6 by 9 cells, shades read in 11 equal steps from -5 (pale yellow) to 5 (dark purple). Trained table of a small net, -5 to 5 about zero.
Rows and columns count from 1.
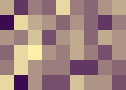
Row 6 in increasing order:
-4 -3 -1 -1 -1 2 2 2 5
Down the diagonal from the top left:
-2 -4 -3 -1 0 -3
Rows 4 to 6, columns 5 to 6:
0 -2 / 0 3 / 2 -3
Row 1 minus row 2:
-7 7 2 2 -5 1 0 -4 -2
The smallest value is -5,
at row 4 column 3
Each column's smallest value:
-4 -4 -5 -1 -4 -3 -1 -2 -2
